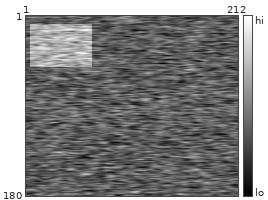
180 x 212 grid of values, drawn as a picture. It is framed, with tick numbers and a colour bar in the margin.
Neither half mirrors the other. The top left is the ninth with the highest average. The grain runs across in streaks. An odd patch, higher than its surroundings, sits in the top left.
